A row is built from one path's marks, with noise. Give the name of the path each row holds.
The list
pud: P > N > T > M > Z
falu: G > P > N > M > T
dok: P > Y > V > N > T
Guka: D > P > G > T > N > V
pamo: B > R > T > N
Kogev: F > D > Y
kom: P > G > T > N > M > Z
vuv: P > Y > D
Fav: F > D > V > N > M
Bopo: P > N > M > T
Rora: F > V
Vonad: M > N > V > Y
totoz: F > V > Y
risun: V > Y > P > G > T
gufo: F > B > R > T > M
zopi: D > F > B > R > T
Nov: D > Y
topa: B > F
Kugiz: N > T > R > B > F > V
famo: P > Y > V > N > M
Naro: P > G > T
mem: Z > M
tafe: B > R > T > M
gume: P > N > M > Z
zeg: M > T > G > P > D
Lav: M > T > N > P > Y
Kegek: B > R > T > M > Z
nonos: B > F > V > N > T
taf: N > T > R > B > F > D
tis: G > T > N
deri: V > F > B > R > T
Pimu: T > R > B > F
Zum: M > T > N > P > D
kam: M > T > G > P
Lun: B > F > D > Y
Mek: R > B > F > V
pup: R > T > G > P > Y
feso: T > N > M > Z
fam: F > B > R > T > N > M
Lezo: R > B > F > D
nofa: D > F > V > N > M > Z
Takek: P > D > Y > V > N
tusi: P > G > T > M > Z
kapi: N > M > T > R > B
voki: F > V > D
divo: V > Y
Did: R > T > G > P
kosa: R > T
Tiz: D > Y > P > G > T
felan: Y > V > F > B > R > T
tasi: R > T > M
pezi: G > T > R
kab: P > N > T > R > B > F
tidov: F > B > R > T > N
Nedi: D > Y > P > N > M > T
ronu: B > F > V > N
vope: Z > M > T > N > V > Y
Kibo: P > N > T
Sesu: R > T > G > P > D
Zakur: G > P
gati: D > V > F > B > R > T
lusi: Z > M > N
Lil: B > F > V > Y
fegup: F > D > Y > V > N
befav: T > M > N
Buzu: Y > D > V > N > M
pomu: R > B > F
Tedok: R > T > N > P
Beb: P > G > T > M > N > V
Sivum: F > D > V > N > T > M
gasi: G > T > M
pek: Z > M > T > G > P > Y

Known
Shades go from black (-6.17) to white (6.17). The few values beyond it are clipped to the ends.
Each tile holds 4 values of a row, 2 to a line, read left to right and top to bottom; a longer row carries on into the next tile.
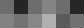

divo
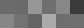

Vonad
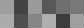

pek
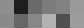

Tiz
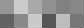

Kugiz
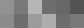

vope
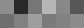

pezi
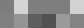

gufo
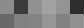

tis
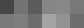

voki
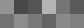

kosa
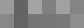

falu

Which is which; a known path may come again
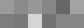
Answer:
felan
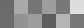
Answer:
gati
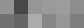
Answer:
Guka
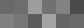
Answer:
Vonad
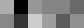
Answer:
risun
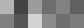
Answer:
dok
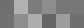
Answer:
Mek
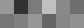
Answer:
pezi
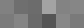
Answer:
tasi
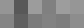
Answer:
falu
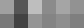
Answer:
Beb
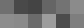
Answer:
vuv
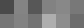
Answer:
voki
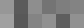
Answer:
tusi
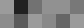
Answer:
Naro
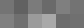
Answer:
Takek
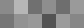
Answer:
Pimu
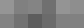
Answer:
Bopo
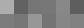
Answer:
Kibo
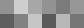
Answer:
Kugiz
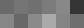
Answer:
Rora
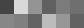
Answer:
nofa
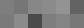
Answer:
befav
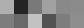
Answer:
Did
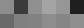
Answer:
tis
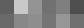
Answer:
ronu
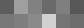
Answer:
fegup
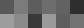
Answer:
mem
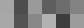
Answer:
pek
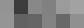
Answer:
kam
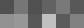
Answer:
Kogev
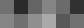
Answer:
divo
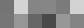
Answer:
gufo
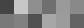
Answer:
Fav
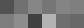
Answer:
Buzu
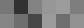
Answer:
gasi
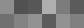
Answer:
kosa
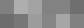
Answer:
nonos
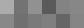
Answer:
Lav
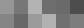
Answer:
vope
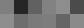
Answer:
Zakur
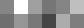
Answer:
fam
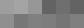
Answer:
pud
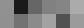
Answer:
Tiz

